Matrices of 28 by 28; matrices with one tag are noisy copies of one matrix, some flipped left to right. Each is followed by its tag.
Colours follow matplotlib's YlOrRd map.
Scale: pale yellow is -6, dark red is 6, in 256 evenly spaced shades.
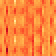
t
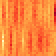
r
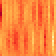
r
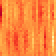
r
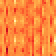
t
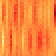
r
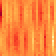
r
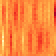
r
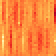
r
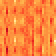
t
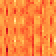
t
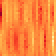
r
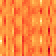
t
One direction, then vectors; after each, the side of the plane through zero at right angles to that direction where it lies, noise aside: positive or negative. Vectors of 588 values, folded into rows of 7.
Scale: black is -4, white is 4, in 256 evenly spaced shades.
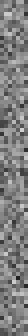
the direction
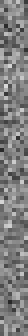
positive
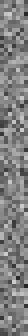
positive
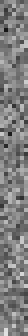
negative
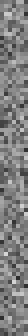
positive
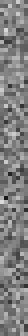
positive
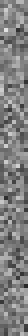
positive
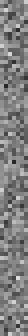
negative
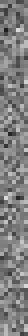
negative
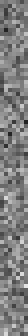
negative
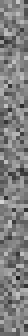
positive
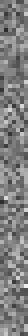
negative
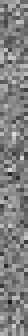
negative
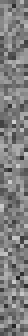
positive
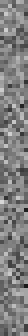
positive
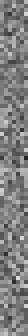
negative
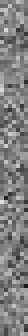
positive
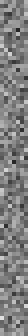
negative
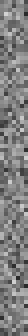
positive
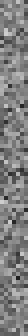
positive
